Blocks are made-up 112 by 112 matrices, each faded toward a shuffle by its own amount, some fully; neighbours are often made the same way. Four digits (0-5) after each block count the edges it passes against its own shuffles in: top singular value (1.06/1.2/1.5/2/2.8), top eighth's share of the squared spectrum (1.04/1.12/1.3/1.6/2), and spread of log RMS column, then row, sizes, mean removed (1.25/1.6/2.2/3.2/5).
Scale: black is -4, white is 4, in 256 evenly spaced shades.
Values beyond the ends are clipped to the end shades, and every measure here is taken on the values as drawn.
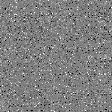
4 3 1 2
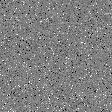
1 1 0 0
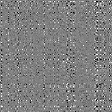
5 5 4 3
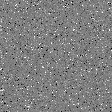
1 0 0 0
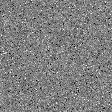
1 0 0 0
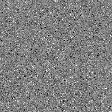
3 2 1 0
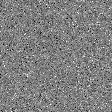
0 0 0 0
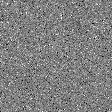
1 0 0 0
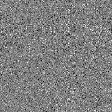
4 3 2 1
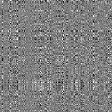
5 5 4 3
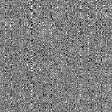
4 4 3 2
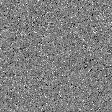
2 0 0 0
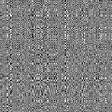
5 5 4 3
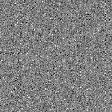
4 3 2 1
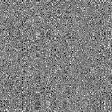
4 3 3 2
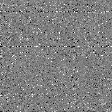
2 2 2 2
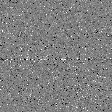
2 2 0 1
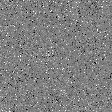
0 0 0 0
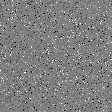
2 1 0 0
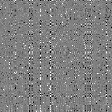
5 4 3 2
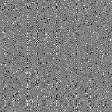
5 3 3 2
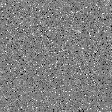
3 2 1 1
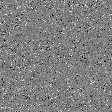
2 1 0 1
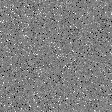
0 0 0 0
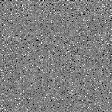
4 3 1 2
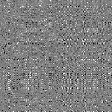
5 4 3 3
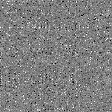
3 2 1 1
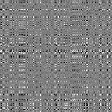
5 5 4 4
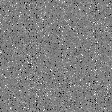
3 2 1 0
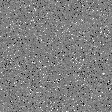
0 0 0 0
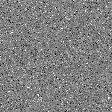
2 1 0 0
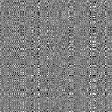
5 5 4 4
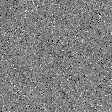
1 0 0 0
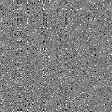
4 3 2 2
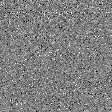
1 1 0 2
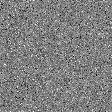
0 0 0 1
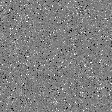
2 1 0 0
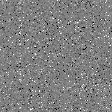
3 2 1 1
